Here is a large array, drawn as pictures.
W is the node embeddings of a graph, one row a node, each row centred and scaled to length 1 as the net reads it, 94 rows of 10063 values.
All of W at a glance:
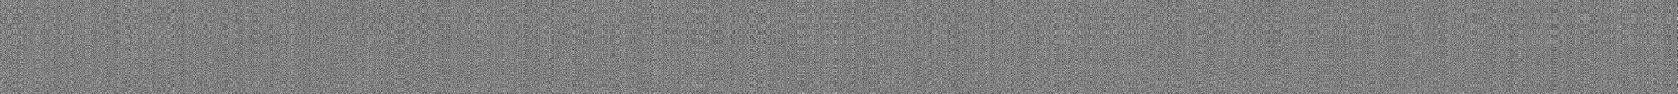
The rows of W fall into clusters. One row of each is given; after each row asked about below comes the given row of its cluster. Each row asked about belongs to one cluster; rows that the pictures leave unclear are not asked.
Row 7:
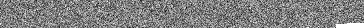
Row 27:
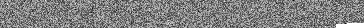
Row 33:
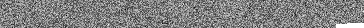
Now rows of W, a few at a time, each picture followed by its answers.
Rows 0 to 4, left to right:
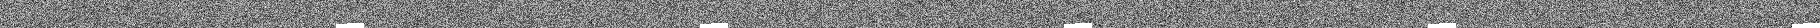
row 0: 33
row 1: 33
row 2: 27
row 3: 33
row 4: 27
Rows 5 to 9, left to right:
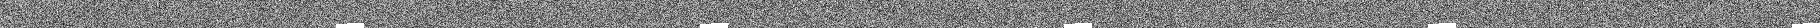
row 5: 33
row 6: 33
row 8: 7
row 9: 27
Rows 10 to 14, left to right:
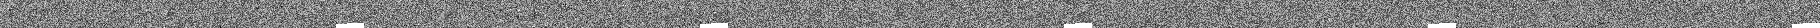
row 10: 27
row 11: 27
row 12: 27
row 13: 33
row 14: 7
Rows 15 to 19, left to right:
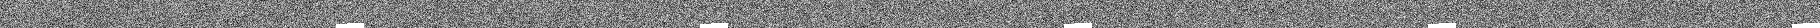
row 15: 33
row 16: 33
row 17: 7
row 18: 7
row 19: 7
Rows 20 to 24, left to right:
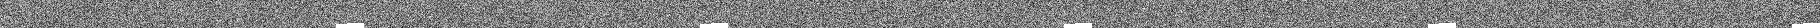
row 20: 33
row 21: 33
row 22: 33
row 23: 7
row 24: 27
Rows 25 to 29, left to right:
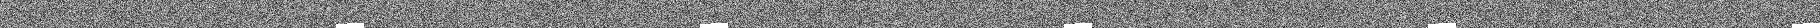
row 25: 27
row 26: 27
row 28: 7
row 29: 27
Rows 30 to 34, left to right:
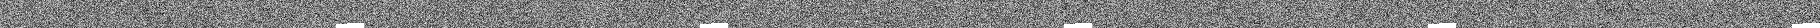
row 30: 33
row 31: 33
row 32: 33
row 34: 7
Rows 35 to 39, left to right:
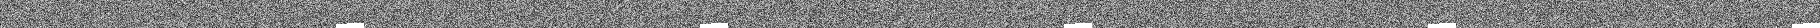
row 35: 27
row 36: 27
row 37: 27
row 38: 33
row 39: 27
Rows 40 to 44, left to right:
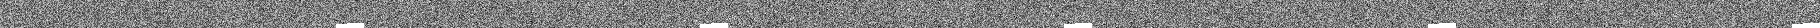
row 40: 33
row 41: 33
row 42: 33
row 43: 33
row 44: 27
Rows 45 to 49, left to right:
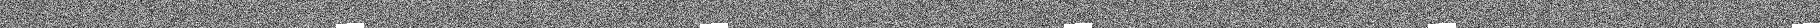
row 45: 7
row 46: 33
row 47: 27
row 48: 7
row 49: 27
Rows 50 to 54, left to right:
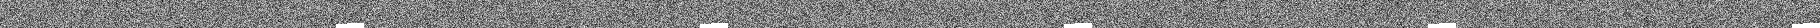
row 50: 27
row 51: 33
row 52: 7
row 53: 33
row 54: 27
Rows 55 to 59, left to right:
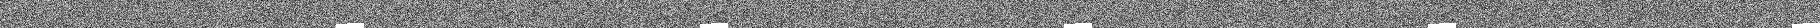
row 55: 33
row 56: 27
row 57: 33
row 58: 27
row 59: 7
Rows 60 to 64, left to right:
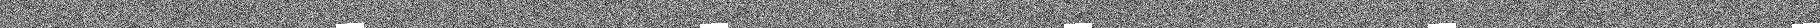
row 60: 7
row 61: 27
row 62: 27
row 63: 7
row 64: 27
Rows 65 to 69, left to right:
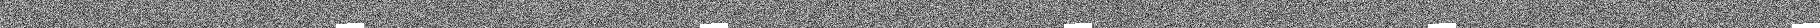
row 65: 33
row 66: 33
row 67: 27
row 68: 7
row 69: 33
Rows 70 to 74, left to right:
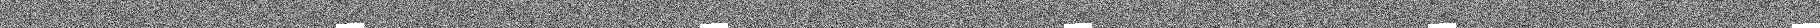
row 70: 27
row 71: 33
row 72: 27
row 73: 27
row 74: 33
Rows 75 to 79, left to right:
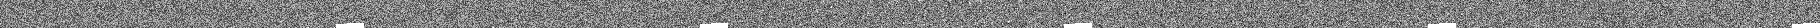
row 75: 7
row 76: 27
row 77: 7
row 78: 33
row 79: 33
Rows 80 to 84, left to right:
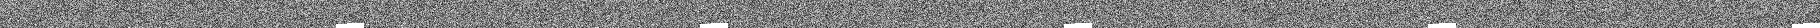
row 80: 27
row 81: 7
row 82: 7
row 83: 7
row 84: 27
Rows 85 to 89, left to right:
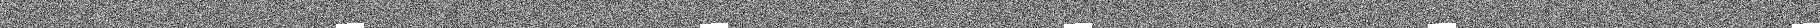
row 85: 27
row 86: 27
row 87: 33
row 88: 7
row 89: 27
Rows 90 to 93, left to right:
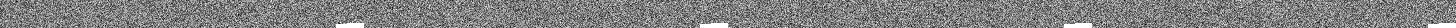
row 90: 7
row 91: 7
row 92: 33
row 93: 33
